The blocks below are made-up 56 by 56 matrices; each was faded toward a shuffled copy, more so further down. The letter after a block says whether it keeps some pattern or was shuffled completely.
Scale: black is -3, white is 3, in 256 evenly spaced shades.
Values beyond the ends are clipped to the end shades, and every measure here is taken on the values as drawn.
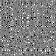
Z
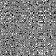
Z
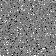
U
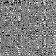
Z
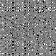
Z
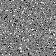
U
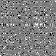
Z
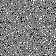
U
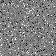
U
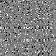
Z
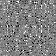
Z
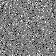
U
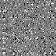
Z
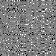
Z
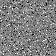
U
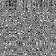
Z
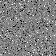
U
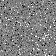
U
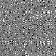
Z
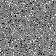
U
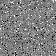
U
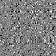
Z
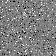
U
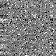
Z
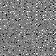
Z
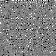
Z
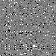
Z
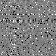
Z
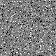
U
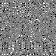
Z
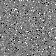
U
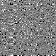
Z
